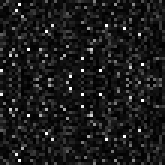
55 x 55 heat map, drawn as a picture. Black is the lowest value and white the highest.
Average level on the scale: 10%. Seam: none. Slope: none. Grain: fine. Mirror symmetry: top to bottom. Odd rows or columns: none.
